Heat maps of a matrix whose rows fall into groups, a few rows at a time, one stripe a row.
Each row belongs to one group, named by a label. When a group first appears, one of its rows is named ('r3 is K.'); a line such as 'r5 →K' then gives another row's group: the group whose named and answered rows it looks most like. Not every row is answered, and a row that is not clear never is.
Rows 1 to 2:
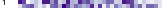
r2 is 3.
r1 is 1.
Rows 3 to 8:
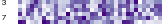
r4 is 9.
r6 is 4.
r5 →9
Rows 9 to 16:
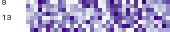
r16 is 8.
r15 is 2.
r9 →9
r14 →1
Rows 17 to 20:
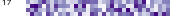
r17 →9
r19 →4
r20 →2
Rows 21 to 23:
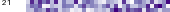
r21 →8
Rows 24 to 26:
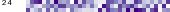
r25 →2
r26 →4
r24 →8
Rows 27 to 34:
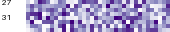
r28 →8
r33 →3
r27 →9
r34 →3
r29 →1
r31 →4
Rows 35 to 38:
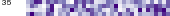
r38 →2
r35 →8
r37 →3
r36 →3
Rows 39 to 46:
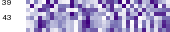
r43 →1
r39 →4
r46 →9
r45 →9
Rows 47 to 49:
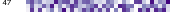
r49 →3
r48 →2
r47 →8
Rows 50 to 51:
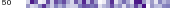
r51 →9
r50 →8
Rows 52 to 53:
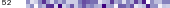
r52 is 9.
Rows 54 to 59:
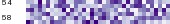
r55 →8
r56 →3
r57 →2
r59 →1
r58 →3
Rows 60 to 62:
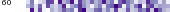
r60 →2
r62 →3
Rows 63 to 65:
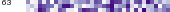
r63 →4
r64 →2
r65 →9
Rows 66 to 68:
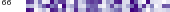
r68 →1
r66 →1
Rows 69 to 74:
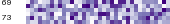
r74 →4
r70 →1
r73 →3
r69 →2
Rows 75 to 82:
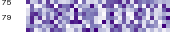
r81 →4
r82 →1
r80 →2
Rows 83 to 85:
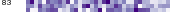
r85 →4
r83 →8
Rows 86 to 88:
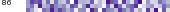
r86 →8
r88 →2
